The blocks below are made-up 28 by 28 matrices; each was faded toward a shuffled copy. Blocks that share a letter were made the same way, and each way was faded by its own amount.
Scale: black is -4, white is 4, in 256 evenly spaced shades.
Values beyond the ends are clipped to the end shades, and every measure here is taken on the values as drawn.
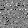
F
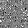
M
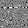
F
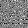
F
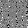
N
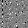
N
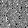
N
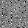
N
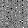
M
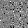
M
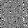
M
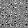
M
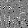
M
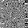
M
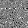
F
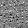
M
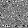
F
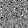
M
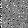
N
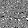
F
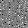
N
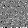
F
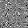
M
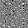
M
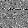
F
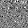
F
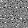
F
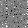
M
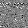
F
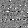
F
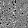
N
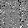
N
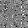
M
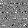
F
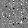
N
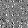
M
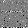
F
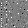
N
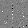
N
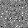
M
